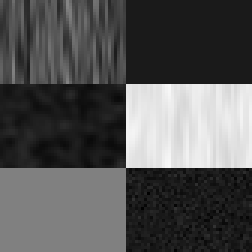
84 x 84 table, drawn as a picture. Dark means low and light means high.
The table splits into 3 rows of 2 panels. Panel 1,1: low, streaked downward. Panel 1,2: very low, flat. Panel 2,1: very low, blotchy, faint in contrast. Panel 2,2: very high, streaked downward, faint in contrast. Panel 3,1: middling, flat. Panel 3,2: very low, fine-grained, faint in contrast.
